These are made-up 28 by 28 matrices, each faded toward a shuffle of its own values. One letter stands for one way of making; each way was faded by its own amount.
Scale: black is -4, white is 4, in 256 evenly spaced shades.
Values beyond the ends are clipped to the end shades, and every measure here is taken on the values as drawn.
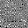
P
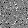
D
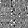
P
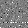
D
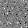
D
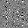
P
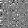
P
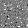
D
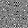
P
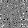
D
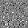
P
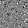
D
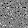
D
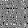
P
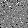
D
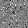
D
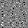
P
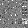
P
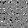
P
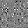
P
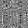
P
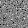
D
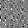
P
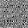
P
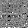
P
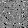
D
